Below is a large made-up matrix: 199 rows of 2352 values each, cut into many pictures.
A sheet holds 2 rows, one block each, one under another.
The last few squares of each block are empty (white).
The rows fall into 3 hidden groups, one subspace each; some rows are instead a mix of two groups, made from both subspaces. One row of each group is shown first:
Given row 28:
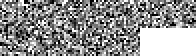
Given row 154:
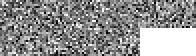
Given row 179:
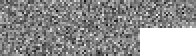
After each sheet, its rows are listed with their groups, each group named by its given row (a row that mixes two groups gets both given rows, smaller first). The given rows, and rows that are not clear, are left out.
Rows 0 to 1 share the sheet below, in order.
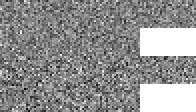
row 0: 28
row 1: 179
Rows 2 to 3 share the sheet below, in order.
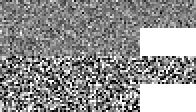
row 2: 28
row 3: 154
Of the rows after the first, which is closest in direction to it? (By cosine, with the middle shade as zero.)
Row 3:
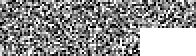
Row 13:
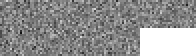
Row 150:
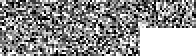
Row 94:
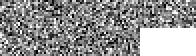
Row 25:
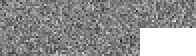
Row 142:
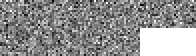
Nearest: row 150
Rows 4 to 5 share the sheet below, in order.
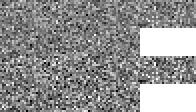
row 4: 154
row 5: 154
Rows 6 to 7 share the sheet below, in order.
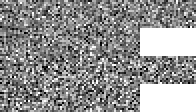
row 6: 154 and 179
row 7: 179
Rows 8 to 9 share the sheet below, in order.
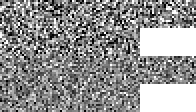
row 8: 28
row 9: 28
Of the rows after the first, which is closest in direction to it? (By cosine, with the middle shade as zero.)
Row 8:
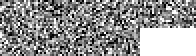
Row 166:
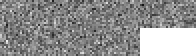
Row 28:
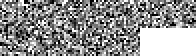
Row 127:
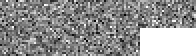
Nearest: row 166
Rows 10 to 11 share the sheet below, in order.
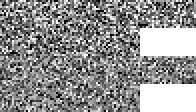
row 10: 154
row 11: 154 and 179
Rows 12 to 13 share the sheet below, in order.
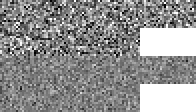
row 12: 28
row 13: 28
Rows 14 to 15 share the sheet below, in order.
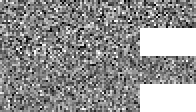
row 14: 28 and 179
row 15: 28 and 179
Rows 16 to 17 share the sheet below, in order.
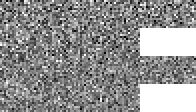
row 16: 28
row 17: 28 and 179
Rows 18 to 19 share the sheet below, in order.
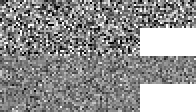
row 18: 28 and 154
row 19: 179
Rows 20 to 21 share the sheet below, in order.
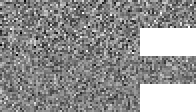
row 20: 28 and 179
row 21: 28
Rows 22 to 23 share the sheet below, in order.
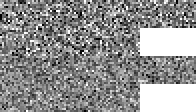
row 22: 179
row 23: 154
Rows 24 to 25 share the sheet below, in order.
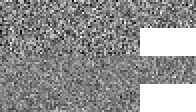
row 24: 28
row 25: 154
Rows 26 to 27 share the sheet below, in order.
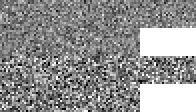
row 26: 179
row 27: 154
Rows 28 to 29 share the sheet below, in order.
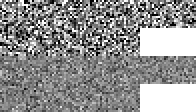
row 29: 179
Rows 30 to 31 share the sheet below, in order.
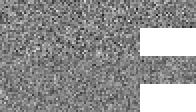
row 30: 179
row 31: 28
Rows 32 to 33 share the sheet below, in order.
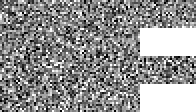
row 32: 179
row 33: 28
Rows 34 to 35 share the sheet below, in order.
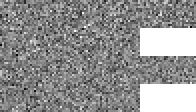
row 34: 28 and 179
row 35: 179
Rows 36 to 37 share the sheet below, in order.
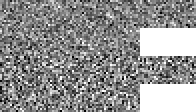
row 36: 28 and 154
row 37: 28
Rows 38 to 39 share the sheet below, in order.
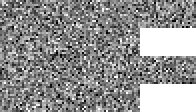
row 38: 154
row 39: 179
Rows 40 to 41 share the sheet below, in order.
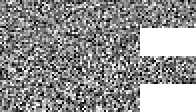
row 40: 154
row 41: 179
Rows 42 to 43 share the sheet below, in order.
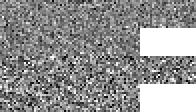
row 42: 28 and 154
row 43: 28
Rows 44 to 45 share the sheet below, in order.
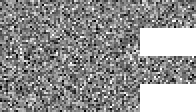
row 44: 28 and 154
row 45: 28
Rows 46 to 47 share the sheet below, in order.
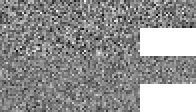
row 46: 179
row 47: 179
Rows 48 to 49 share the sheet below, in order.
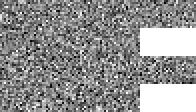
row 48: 179
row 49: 179
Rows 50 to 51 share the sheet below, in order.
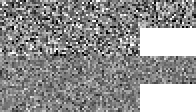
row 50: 154
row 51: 179
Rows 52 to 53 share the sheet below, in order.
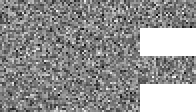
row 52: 179
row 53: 154
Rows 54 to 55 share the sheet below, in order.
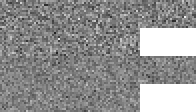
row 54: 154
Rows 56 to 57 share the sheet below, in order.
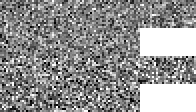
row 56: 28
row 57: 154
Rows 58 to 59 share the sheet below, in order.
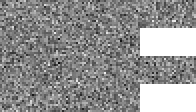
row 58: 154
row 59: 28 and 154
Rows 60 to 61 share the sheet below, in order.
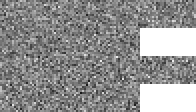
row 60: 154
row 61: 28 and 154
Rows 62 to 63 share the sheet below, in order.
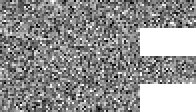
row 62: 28
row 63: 179
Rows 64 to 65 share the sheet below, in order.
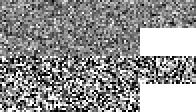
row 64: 28
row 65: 154
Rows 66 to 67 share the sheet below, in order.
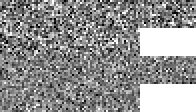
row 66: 28
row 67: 179
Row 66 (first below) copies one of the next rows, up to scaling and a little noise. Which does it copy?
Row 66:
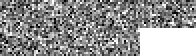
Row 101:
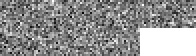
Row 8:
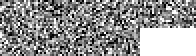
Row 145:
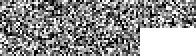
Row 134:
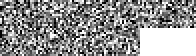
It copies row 101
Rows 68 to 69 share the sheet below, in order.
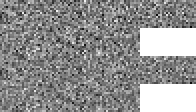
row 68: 179
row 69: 179
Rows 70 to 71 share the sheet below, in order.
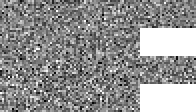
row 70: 154 and 179
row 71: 179
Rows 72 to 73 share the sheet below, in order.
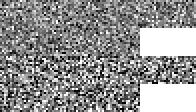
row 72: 154
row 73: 154 and 179
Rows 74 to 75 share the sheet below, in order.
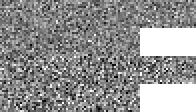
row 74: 154
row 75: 179
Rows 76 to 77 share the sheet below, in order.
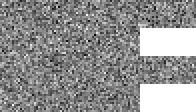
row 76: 154
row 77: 28
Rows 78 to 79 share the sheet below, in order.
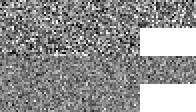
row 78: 154
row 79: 28 and 154
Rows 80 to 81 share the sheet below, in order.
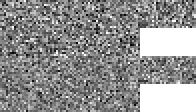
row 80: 154
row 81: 28 and 154
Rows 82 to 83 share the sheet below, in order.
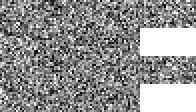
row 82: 28
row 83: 28
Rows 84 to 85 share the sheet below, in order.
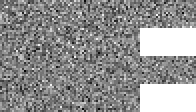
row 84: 179
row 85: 28 and 179
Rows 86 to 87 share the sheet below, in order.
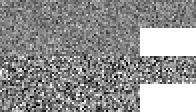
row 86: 154
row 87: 179
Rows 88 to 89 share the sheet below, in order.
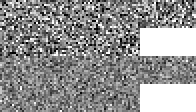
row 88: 154
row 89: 28
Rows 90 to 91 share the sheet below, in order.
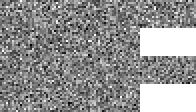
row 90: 154
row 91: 154 and 179
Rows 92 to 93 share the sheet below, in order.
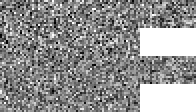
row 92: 28
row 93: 28
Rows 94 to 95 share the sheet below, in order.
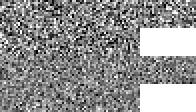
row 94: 28
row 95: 179
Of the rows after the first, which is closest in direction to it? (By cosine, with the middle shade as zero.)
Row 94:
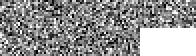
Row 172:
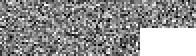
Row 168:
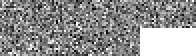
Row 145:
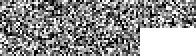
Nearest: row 145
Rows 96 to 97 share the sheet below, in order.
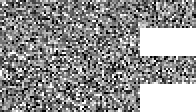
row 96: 154
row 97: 179
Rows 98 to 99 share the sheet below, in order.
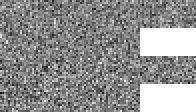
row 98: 28
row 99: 179
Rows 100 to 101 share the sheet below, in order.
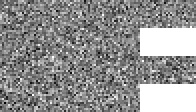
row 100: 179
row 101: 28
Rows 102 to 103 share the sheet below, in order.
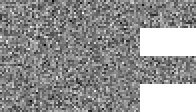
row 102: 28 and 179
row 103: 154
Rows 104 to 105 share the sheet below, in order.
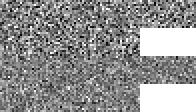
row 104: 154
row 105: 28 and 179
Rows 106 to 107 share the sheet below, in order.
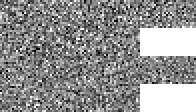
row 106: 179
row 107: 154 and 179
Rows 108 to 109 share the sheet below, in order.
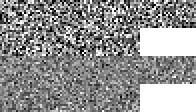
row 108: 179
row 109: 154
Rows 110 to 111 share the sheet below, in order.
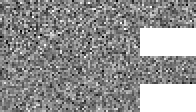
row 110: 28 and 179
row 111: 179
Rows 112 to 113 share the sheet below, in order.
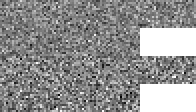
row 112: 154
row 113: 154
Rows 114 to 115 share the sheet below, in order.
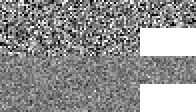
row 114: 28
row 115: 154
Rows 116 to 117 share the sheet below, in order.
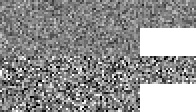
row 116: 28
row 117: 179
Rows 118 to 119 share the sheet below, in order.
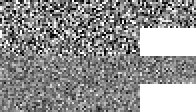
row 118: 28
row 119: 179
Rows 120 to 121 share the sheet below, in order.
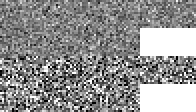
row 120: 154 and 179
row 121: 179
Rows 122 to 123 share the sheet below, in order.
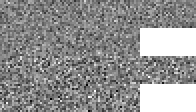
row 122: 179
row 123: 154
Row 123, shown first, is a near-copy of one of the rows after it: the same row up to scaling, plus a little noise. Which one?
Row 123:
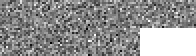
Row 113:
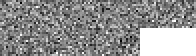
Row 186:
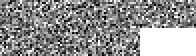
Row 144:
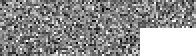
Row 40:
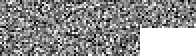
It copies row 186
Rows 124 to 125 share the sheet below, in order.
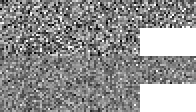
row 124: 154 and 179
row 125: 154 and 179
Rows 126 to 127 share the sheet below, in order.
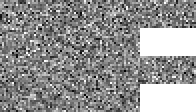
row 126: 179
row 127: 28 and 154
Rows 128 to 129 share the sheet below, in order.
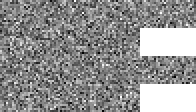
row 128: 28
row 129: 154
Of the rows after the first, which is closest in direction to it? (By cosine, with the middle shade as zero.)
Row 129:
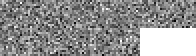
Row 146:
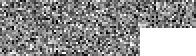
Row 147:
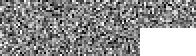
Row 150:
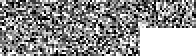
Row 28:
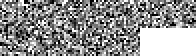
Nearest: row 150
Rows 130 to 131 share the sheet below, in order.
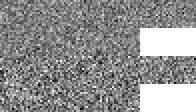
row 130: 179
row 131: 28 and 179
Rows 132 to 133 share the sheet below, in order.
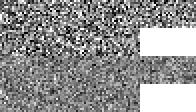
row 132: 179
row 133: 28
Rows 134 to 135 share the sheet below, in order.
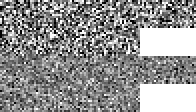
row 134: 28
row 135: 28 and 154
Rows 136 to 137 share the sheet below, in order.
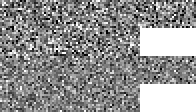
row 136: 154
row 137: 28
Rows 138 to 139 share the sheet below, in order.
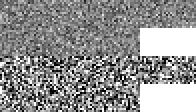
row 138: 179
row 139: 28
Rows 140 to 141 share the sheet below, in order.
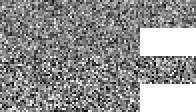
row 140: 28
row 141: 154
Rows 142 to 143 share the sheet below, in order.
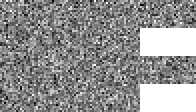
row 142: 28
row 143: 28
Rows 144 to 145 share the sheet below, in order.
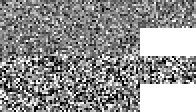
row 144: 154
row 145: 28
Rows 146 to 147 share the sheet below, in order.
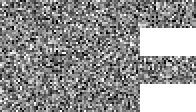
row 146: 154
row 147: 28
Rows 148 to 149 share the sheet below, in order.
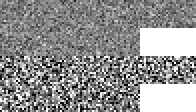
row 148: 28 and 179
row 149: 28
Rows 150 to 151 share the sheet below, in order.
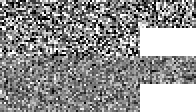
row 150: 154
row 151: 28
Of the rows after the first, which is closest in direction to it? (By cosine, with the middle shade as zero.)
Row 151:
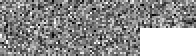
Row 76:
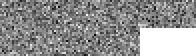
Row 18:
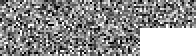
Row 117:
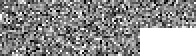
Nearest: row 18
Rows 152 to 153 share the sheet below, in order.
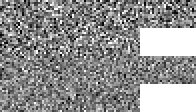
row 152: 28
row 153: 28 and 179
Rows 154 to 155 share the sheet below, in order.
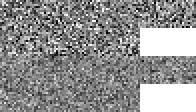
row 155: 28
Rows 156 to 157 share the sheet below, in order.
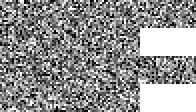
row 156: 28
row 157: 154
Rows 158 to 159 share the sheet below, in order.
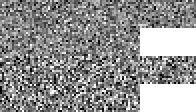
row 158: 154
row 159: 28
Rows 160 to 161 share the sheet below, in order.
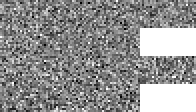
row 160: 28 and 179
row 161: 154
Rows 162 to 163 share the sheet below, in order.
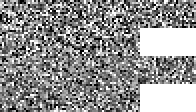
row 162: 179
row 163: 154
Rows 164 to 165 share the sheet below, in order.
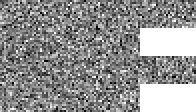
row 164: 154 and 179
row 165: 154
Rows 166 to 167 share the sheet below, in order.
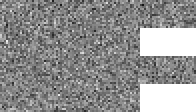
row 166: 28
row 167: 154
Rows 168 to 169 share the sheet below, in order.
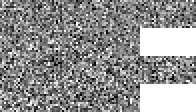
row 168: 28 and 154
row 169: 28 and 154
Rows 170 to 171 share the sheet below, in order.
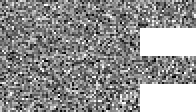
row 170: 154
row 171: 154
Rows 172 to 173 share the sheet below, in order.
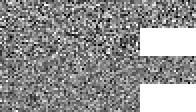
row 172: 154
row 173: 28 and 179
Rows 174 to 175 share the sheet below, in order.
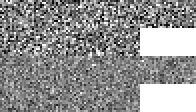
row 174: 154 and 179
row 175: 28 and 154
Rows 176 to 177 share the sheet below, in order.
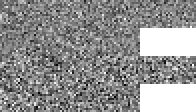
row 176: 179
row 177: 28
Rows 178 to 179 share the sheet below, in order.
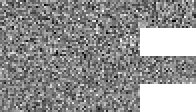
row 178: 154
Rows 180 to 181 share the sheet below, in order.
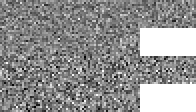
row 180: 154
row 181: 179
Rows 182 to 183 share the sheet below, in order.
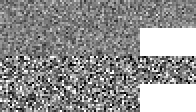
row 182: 179
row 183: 28
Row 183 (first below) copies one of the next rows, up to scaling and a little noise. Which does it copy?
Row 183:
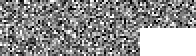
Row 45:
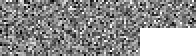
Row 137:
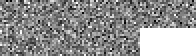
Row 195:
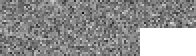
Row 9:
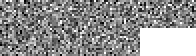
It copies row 137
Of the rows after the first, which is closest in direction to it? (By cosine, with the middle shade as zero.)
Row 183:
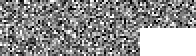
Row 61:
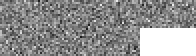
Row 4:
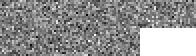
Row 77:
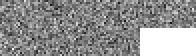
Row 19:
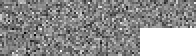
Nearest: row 61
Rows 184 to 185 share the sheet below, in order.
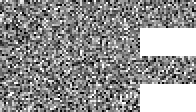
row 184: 28 and 179
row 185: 154
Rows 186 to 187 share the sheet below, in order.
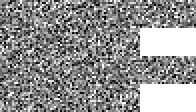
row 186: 154
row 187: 154
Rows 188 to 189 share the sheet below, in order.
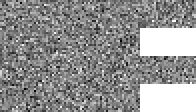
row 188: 154
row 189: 179
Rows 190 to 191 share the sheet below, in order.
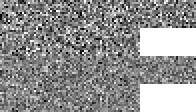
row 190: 179
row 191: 179
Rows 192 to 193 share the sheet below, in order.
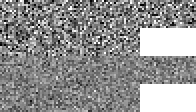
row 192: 28
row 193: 154
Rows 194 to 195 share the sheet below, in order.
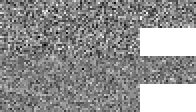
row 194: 179
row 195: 28
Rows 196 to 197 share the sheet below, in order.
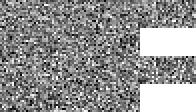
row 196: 154
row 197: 154
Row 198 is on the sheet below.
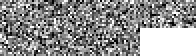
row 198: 28
